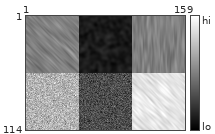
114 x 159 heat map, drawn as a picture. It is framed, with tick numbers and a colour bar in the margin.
It is made of 2 by 3 panels. Panel 1,1: middling, slanting down to the right, faint in contrast. Panel 1,2: very low, blotchy, faint in contrast. Panel 1,3: middling, streaked downward, faint in contrast. Panel 2,1: high, fine-grained. Panel 2,2: low, fine-grained. Panel 2,3: very high, slanting down to the right, faint in contrast.
